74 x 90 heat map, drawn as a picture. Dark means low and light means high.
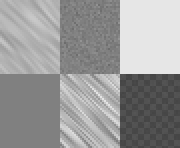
It is made of 2 by 3 panels. Panel 1,1: high, slanting down to the right, faint in contrast. Panel 1,2: middling, fine-grained, faint in contrast. Panel 1,3: very high, flat. Panel 2,1: middling, flat. Panel 2,2: high, slanting down to the right. Panel 2,3: low, checkered, faint in contrast.
